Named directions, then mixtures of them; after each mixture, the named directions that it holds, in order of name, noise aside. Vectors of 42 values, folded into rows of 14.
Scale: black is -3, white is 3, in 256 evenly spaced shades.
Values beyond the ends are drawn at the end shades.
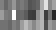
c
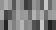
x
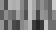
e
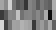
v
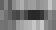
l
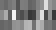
c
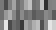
x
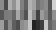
e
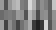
e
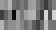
c, v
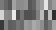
c, v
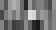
e, l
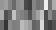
c, x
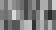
c, e, v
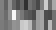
c, v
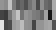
v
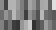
c, e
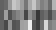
e, l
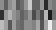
v, x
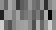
v, x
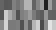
x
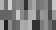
e, v, x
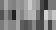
c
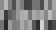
x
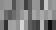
x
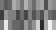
x
